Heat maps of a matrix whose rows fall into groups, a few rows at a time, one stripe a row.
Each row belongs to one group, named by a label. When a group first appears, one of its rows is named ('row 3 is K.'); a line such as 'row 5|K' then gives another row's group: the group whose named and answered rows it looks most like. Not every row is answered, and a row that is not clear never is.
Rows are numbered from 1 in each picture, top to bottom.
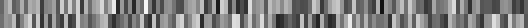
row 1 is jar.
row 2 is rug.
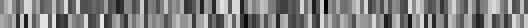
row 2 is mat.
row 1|rug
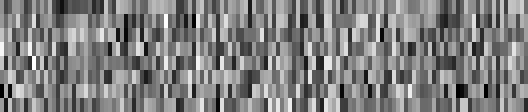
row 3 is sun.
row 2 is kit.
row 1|kit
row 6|mat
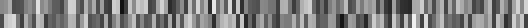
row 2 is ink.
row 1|mat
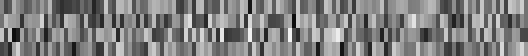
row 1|kit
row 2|ink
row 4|kit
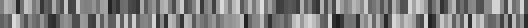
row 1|rug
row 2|ink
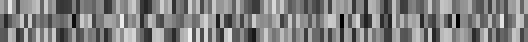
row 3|mat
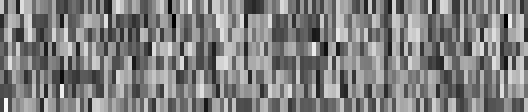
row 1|mat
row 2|rug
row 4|ink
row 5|rug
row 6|kit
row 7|kit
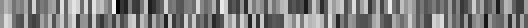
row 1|jar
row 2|ink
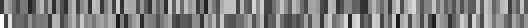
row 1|ink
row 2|sun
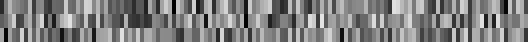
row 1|rug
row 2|ink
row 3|sun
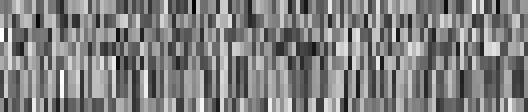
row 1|jar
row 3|sun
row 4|rug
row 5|jar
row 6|jar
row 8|kit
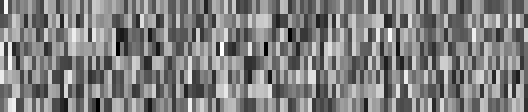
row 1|jar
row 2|rug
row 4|sun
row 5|mat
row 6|ink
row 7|rug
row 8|mat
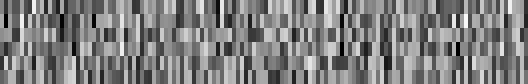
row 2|sun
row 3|mat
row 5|ink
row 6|ink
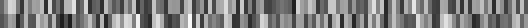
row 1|ink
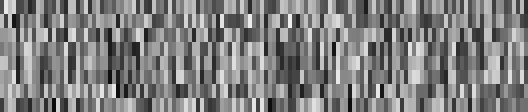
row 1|ink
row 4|rug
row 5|rug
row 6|rug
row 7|jar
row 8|ink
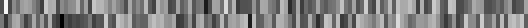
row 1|jar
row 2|kit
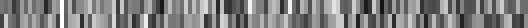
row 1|sun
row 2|jar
